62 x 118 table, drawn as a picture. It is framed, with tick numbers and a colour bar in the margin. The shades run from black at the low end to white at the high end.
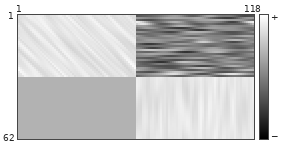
It is made of 2 by 2 panels. Panel 1,1: very high, slanting down to the right, faint in contrast. Panel 1,2: middling, streaked across, strong in contrast. Panel 2,1: high, flat. Panel 2,2: very high, streaked downward, faint in contrast.
